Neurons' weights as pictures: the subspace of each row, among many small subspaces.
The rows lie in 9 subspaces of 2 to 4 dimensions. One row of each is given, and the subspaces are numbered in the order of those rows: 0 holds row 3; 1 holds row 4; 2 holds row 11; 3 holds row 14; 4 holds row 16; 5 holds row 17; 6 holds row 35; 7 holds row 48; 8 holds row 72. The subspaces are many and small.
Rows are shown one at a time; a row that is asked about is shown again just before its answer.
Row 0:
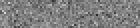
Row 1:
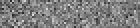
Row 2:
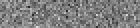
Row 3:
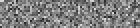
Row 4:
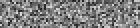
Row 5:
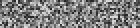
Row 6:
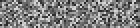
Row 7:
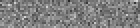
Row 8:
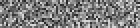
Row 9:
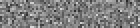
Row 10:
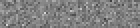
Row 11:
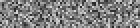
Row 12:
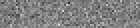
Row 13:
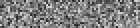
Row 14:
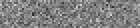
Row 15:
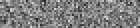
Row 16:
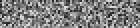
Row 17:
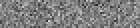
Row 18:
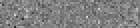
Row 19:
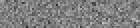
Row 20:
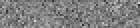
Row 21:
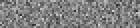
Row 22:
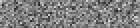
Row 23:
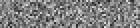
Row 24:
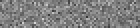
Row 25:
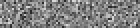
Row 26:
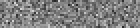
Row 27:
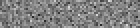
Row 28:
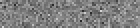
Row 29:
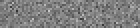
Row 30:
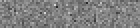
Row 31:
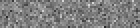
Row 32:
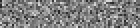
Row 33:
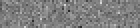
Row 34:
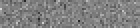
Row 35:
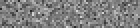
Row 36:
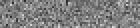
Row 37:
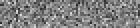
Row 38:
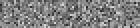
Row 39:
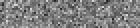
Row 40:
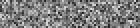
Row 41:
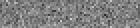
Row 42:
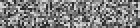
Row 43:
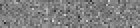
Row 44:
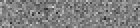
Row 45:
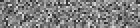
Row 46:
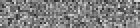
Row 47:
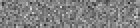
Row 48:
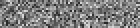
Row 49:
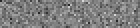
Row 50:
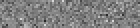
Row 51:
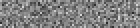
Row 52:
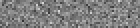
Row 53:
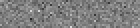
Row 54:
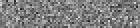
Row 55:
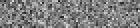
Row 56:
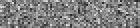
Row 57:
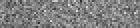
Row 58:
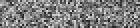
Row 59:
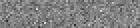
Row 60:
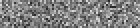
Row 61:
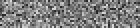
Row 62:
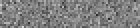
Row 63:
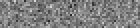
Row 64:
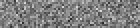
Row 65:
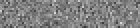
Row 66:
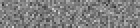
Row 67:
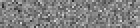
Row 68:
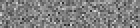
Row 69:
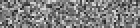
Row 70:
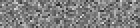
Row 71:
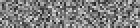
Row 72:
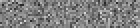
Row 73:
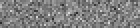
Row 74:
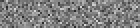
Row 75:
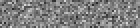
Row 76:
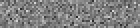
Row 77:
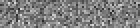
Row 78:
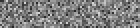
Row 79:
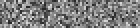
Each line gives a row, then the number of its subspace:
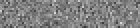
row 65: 7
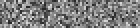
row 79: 4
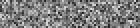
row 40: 7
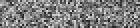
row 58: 7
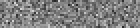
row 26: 3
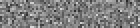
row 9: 1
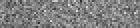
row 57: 3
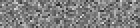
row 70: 8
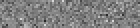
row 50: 7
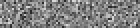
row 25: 4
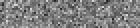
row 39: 3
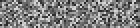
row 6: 8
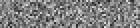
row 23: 5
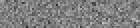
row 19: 0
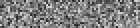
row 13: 1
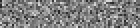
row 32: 4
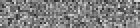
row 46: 1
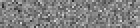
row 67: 8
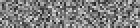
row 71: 2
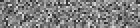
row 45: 7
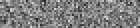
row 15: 1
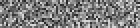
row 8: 7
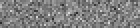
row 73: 5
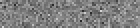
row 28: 7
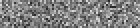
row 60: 4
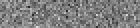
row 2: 3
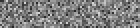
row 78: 0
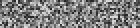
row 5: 4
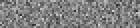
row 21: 2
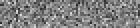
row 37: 2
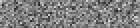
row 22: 8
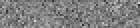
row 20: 7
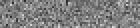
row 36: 7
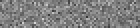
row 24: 7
